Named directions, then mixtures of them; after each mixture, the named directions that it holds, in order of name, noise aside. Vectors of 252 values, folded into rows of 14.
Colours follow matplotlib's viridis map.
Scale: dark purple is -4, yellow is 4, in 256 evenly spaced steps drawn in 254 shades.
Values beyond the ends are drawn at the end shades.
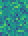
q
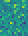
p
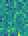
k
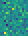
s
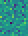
k, p, s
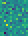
s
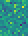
p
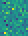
s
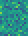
k, q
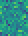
k, q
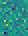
s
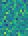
k, q, s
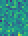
k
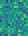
k, q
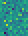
s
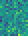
k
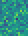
k, q, s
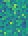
p, s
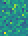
p, s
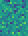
p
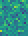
p, q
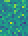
p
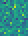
k, p, s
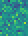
p, q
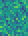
q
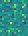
k, p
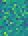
p, q, s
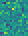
q, s
